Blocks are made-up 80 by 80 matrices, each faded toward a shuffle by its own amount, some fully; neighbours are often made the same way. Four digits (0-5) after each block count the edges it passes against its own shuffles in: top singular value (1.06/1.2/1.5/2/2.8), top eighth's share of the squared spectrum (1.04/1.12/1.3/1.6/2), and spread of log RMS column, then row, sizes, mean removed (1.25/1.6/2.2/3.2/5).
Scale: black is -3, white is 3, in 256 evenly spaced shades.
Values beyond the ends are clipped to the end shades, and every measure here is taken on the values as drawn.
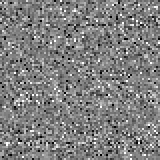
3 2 0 2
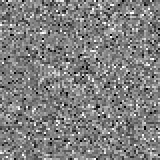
2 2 0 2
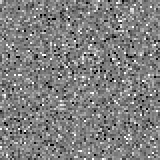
0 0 0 0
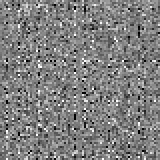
2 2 3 2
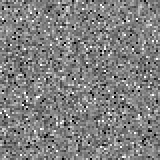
0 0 0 0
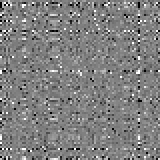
4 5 3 3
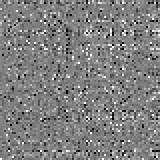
4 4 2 3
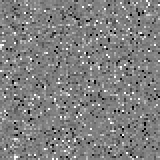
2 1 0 0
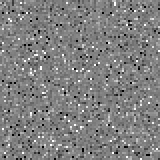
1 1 0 0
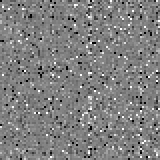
3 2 1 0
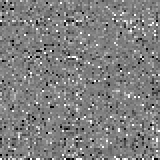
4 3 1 2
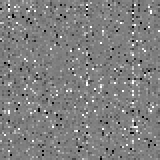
3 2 1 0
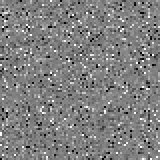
3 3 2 1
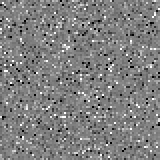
2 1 0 0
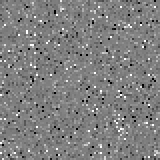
0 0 0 0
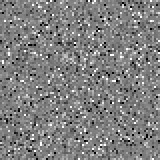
2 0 0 0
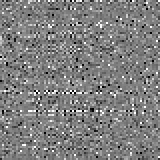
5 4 2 2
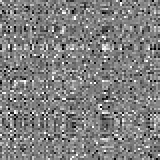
5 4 3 3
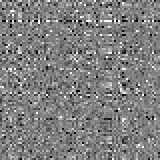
5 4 2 3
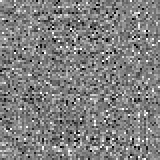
4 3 2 2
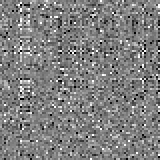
4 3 2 2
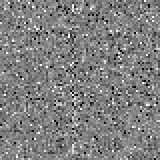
3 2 1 1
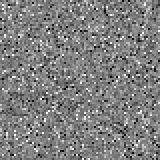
1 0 0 0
